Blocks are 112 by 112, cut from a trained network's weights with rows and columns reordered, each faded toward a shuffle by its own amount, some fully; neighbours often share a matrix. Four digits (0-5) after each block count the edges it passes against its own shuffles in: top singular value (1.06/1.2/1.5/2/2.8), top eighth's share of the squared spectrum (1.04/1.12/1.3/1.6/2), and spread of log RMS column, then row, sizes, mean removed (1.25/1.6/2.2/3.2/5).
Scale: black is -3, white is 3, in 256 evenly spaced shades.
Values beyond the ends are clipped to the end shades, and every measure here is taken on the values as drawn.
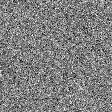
1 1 0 0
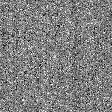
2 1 0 0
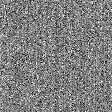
2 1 0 1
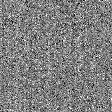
2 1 0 1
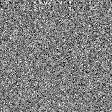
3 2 0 1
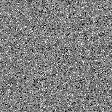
0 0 1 0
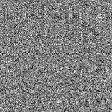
4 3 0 2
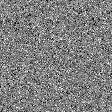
0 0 0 0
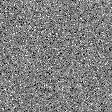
0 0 0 0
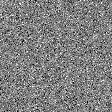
1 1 0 0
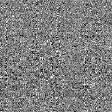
3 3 3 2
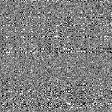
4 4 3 4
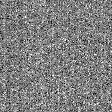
2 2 0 1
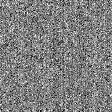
2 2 0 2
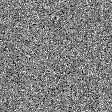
0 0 0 0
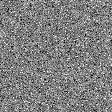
0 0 0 0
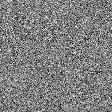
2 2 0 0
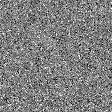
1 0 0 0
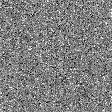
0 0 0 0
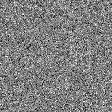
2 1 0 0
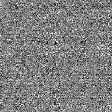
3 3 3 1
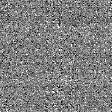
2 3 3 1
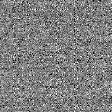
3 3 3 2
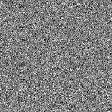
3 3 1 2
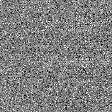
2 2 2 0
